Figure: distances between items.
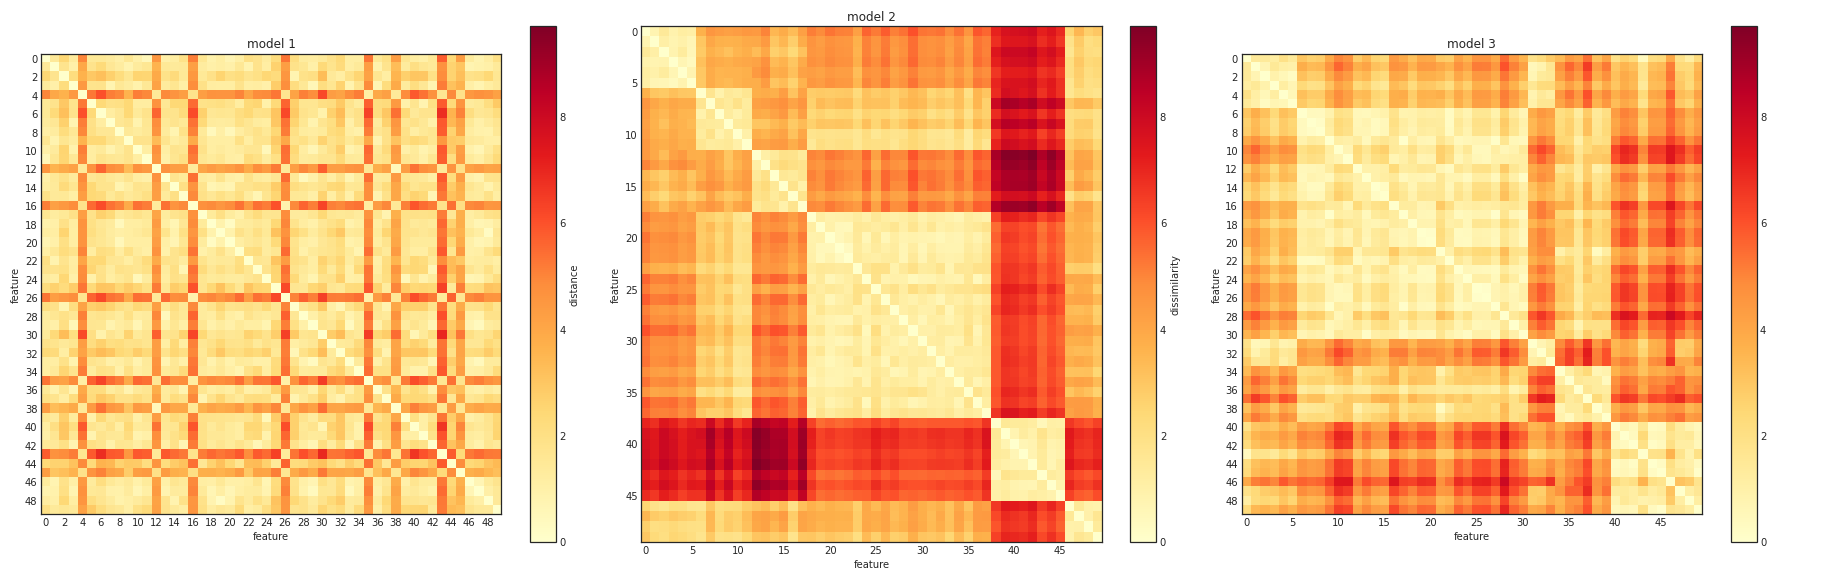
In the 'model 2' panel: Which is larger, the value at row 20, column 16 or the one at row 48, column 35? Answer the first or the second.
the first
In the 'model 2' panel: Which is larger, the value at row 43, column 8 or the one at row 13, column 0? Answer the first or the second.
the first
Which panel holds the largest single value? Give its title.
model 2
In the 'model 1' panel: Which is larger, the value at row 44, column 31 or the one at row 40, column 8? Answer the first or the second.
the first
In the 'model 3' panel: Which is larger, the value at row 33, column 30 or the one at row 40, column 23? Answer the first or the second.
the second
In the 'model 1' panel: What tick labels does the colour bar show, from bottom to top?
0, 2, 4, 6, 8
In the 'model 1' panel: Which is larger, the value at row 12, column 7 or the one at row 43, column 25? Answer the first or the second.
the second
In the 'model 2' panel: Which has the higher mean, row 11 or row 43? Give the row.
43
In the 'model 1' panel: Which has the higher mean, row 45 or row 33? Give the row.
45
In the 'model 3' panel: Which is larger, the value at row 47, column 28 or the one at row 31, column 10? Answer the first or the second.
the first
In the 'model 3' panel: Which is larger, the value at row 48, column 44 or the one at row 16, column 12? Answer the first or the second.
the second
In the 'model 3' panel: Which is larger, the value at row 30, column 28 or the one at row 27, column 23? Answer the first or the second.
the first
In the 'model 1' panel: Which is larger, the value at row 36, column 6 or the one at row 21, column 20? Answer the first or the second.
the first
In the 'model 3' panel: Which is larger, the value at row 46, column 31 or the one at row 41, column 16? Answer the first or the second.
the second
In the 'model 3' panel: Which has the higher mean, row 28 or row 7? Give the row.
28
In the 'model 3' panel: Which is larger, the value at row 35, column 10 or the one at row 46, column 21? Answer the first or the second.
the second
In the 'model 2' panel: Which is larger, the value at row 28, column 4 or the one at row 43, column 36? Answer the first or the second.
the second
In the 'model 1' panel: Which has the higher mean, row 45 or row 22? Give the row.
45
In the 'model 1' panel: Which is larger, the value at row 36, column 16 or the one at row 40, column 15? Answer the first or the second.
the first
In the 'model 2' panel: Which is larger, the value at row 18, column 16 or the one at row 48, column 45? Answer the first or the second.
the second
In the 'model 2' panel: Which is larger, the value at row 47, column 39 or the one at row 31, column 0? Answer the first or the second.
the first
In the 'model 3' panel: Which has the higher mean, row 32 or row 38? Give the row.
32
